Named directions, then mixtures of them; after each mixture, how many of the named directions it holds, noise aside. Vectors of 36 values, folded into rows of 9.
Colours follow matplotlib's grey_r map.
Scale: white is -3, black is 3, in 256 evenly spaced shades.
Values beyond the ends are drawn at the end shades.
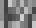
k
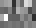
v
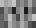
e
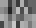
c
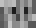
one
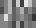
two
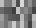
three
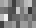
two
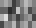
two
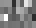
one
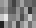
three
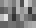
one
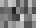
two
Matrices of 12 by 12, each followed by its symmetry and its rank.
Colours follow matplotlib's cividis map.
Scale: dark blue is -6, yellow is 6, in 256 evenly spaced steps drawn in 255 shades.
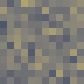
antisymmetric, full rank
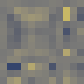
antisymmetric, rank two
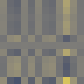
neither, rank one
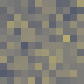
neither, full rank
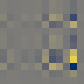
neither, rank one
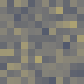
neither, full rank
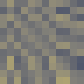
antisymmetric, rank two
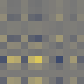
neither, rank one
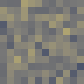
neither, full rank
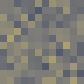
antisymmetric, full rank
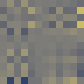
antisymmetric, rank two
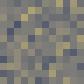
antisymmetric, full rank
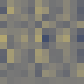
neither, rank two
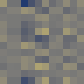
neither, rank two
